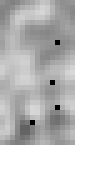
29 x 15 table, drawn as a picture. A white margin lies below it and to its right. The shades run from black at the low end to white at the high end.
Ninth with the lowest average: top right. Histogram: skewed, a long tail of low values. Lone odd cells: 4, each lower than its neighbours. Grain: blotchy. Calmest part: middle left. Mirror symmetry: none.
